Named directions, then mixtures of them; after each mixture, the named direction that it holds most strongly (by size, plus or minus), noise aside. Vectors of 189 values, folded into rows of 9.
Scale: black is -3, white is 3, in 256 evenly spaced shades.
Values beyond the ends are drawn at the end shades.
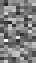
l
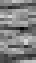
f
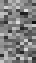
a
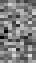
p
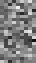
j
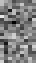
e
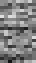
f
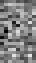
p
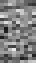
p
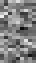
a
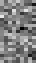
a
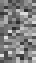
a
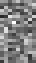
p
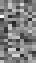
p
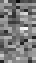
a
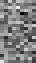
a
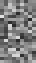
l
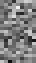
j
